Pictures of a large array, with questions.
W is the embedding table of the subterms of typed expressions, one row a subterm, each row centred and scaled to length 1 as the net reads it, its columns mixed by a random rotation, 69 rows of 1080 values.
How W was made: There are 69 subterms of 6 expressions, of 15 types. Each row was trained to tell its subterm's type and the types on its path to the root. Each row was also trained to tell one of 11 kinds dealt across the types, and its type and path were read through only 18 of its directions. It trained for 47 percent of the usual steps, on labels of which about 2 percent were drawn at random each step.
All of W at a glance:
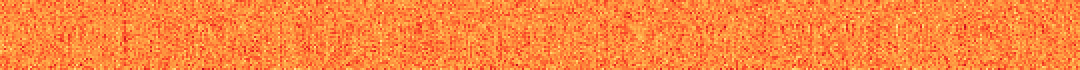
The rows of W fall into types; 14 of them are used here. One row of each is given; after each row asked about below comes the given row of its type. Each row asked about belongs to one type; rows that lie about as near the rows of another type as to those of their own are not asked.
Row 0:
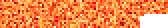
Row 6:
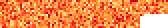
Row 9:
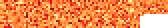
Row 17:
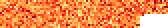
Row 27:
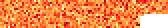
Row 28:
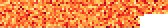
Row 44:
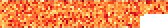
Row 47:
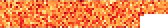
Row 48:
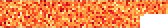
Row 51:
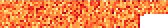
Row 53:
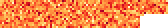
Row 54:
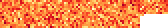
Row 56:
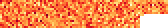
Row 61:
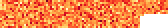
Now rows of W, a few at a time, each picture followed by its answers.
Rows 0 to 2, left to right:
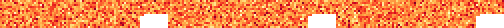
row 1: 9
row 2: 54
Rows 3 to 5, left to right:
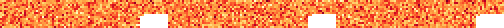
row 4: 9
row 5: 48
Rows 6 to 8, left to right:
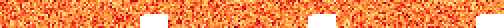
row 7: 53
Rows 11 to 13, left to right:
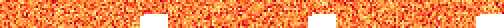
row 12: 28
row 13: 28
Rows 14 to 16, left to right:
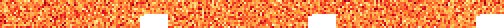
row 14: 48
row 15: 6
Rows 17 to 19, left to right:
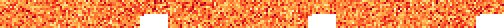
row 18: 44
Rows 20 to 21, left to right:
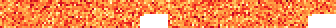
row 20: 47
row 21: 53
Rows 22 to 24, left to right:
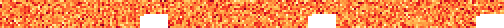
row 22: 17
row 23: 53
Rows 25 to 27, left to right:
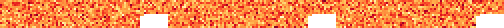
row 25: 0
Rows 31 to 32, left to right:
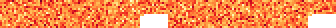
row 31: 48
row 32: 54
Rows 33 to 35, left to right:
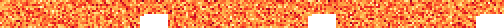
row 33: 44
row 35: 0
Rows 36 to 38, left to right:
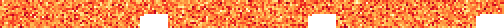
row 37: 48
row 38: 9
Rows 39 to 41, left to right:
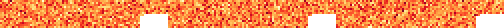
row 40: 17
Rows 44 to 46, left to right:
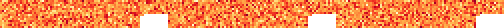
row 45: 9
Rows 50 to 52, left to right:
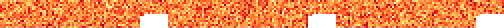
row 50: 17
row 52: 54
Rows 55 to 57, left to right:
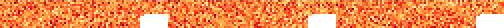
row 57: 51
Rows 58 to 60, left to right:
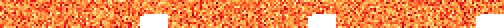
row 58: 47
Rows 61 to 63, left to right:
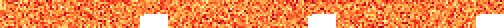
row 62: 27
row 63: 47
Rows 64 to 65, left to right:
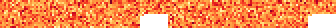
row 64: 54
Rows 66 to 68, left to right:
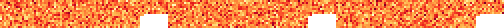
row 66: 44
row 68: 53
